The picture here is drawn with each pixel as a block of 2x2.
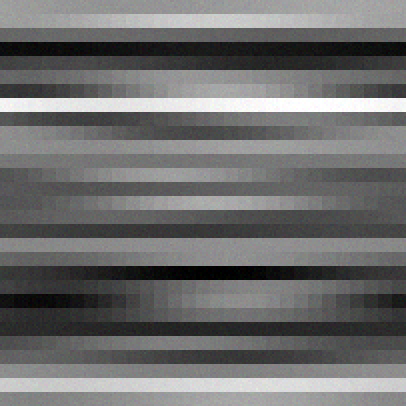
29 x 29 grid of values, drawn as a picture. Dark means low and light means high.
The bottom left is the ninth with the lowest average. The grain runs across in streaks. No overall slope runs across the table.
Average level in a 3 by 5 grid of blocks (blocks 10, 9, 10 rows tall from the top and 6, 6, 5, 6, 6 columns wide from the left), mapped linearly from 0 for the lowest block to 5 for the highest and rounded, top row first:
34554 / 24542 / 01331
